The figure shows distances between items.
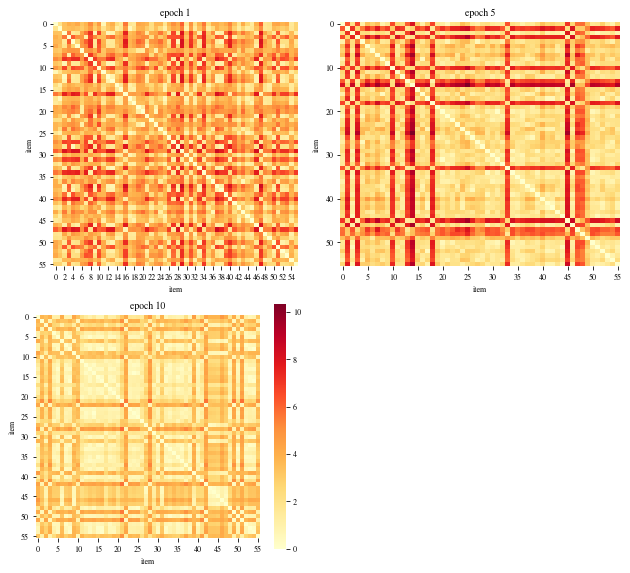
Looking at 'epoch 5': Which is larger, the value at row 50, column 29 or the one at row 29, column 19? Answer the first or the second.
the second
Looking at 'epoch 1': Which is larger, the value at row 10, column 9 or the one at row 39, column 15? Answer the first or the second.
the first
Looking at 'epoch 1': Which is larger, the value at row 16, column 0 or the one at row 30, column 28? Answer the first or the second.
the first
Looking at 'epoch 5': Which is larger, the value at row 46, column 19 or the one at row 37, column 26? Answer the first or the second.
the first
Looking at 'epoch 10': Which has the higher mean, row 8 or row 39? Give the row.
39
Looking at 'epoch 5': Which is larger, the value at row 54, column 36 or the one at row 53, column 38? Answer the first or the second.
the second
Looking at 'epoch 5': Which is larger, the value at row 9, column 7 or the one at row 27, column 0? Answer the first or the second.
the first
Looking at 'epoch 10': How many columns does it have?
56
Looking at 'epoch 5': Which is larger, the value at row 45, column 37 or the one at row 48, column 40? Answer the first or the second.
the first
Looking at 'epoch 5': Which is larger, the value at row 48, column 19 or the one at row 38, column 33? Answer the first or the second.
the second
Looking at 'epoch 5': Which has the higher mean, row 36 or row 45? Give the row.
45
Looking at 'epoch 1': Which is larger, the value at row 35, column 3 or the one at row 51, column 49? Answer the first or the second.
the second
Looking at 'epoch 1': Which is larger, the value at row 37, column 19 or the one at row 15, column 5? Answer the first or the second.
the first
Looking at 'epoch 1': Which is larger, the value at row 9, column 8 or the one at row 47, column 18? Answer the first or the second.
the first
